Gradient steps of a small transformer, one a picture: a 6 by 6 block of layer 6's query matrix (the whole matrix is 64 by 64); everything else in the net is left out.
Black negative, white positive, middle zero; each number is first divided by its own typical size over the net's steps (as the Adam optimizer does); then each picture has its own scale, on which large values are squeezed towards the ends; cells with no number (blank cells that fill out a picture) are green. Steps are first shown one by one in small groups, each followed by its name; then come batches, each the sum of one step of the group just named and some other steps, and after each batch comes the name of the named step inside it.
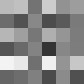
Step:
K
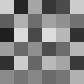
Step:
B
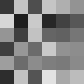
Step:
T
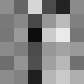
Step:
B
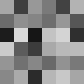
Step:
B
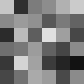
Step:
B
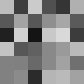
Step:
B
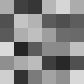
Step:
B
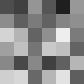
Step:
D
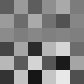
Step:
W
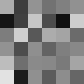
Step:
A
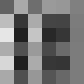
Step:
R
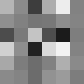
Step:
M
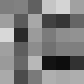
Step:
R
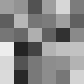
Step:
M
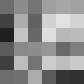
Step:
A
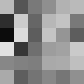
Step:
M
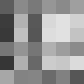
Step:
D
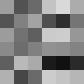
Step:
A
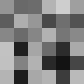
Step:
A
